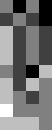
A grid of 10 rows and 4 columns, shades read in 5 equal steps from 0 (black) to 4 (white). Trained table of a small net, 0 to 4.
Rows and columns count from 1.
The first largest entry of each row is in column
1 2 1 1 1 4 1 1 1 1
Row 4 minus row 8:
0 -1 1 -1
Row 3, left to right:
3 1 2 1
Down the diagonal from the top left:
2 2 2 1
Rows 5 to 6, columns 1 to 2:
3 1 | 2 1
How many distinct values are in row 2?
3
